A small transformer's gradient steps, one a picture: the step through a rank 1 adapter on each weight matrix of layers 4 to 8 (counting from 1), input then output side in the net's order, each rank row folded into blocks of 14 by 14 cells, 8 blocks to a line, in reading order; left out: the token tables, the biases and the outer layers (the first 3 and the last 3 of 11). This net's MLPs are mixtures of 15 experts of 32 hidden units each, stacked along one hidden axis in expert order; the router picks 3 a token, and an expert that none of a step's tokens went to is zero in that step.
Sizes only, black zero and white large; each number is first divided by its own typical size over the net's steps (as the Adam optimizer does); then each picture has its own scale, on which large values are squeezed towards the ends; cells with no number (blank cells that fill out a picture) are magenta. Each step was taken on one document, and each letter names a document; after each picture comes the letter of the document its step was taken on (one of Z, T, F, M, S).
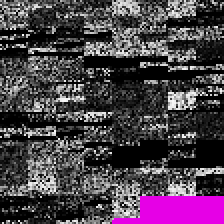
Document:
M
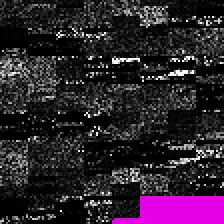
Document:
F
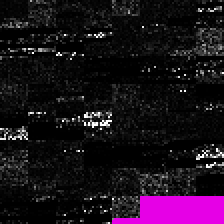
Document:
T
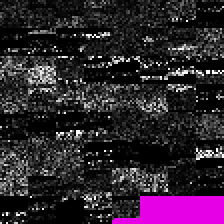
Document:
F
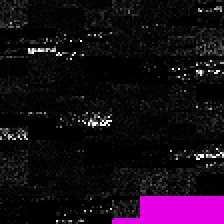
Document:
T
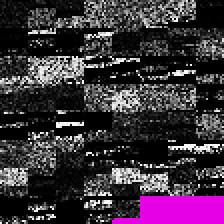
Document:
F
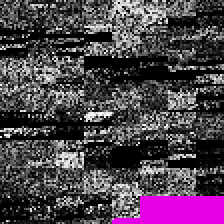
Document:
M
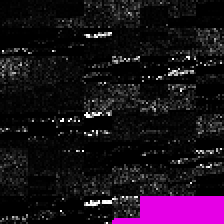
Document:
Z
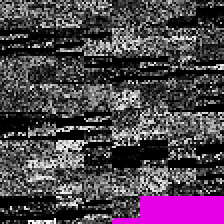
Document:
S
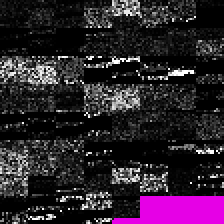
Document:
F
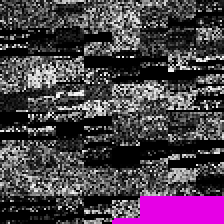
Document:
M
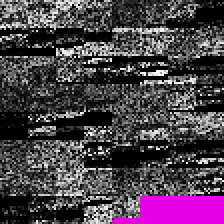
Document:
S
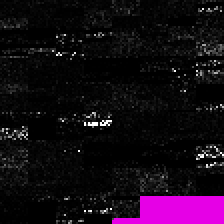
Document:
T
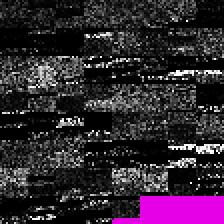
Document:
F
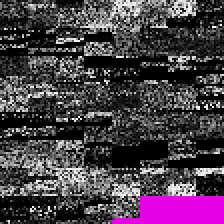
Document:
M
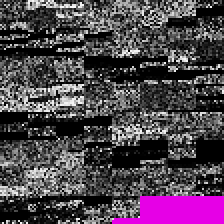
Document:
M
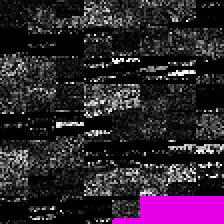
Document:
F
